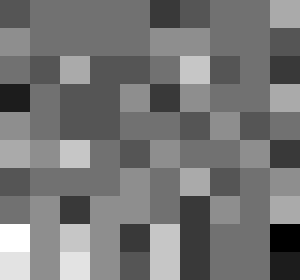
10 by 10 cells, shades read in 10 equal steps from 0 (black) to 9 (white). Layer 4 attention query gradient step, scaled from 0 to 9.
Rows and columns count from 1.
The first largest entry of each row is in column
10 1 7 10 1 3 7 10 1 1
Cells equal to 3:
17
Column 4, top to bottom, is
4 4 3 3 3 4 4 5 5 5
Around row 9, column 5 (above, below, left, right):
5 3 5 7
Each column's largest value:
9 5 8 5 5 7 7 5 5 6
